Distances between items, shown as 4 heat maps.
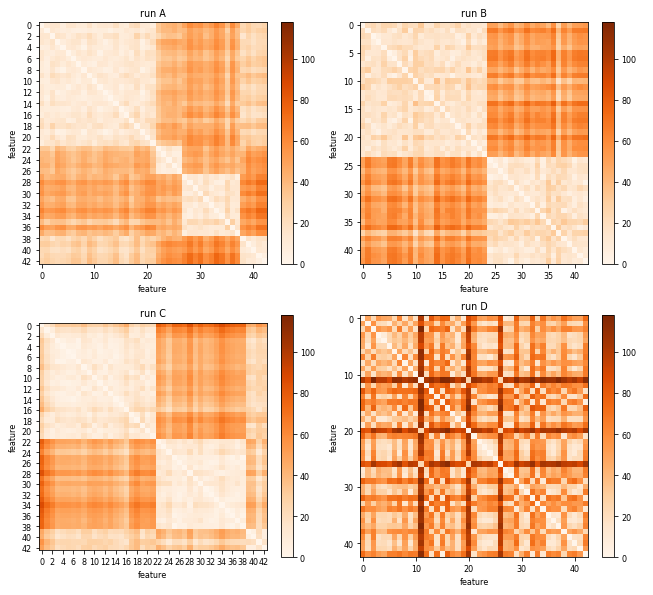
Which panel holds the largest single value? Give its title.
run D
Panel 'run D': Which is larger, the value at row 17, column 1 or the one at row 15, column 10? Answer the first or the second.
the second
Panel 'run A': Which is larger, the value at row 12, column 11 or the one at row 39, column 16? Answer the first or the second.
the second
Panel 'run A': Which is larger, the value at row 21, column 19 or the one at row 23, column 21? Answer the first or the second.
the second
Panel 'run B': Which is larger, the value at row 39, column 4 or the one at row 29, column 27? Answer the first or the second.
the first
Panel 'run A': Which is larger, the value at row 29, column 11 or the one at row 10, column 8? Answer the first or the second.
the first
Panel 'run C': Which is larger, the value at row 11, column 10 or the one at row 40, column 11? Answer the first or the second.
the second
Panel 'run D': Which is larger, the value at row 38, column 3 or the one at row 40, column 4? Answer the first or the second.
the first
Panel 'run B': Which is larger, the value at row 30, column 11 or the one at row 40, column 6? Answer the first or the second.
the second
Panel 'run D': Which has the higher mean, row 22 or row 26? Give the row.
26
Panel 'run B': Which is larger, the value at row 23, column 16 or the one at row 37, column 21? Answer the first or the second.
the second
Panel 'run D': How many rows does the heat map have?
43
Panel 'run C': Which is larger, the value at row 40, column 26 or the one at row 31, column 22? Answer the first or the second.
the first
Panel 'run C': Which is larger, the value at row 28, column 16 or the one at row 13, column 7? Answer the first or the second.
the first
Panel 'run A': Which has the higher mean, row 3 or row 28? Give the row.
28
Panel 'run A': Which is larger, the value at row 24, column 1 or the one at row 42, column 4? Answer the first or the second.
the first
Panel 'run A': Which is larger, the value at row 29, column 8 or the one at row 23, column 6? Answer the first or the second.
the first
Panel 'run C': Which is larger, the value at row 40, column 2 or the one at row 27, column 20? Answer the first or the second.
the second
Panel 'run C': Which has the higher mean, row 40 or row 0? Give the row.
0
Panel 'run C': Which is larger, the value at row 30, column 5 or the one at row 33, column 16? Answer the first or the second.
the first
